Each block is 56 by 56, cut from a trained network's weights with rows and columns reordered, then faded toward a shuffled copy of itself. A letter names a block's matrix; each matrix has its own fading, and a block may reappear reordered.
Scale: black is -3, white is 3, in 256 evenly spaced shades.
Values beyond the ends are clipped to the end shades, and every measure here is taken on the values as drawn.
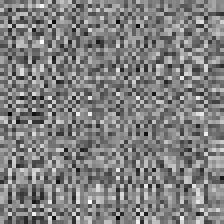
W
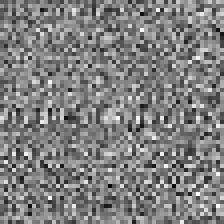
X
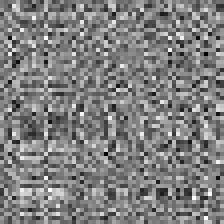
W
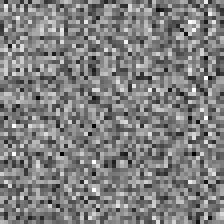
X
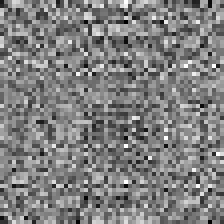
X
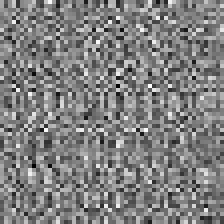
W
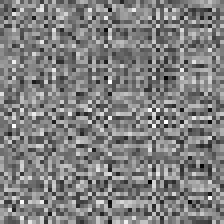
W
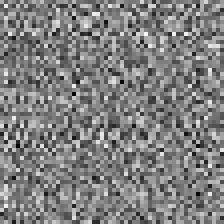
X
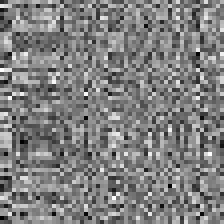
W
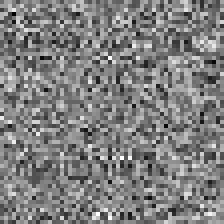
X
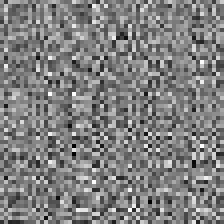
W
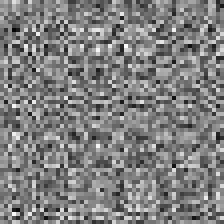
W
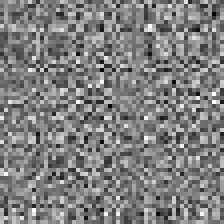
W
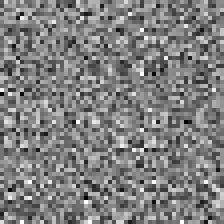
X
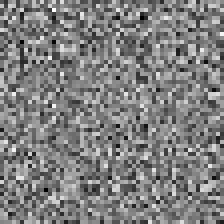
X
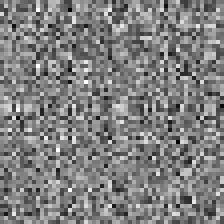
X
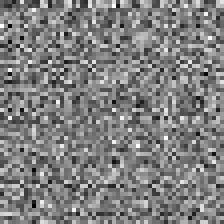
X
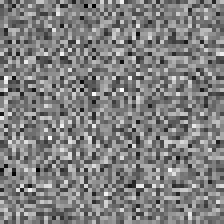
X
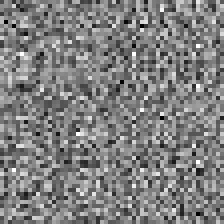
X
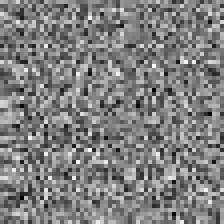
X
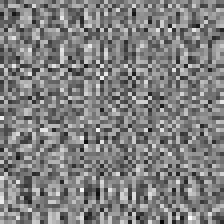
W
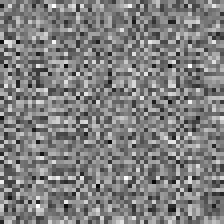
W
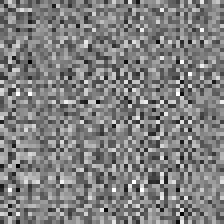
W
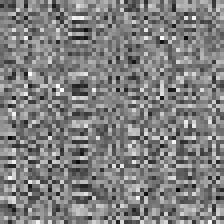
W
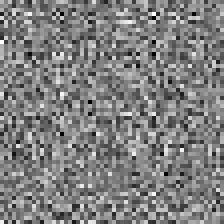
X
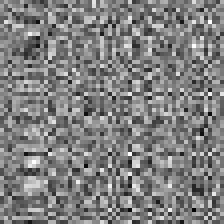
W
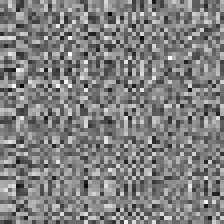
W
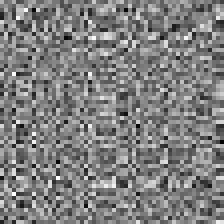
W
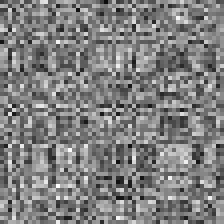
W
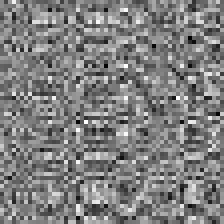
W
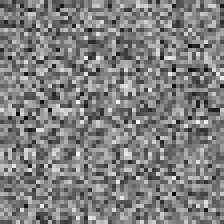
X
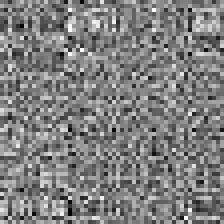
X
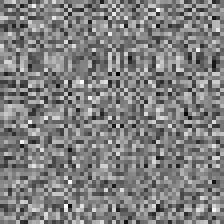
W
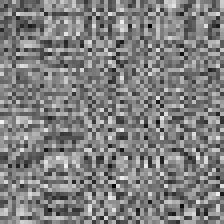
W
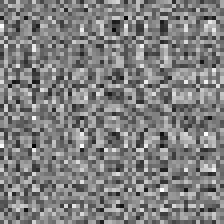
W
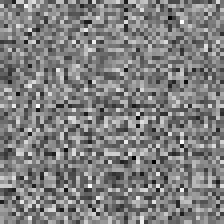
X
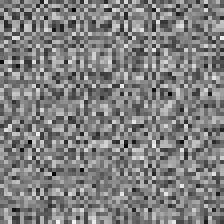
W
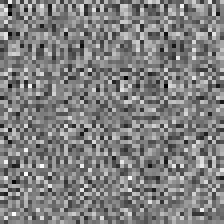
W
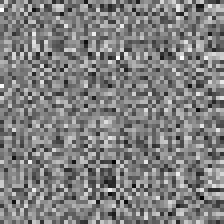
W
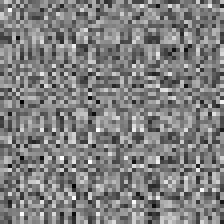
W
